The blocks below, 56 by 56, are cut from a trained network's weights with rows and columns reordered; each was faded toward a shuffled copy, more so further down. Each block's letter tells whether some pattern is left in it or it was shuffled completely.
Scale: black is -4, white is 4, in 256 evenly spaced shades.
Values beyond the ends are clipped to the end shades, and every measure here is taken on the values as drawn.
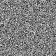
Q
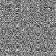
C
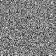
C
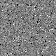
Q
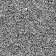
Q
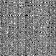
C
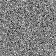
Q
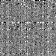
C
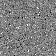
Q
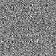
C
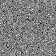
Q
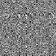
C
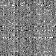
C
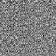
C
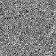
C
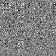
C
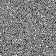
Q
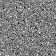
Q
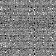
C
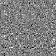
C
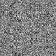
C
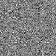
C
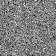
Q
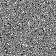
Q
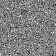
Q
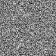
C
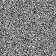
Q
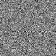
C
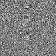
C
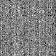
C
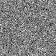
Q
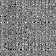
C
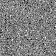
Q
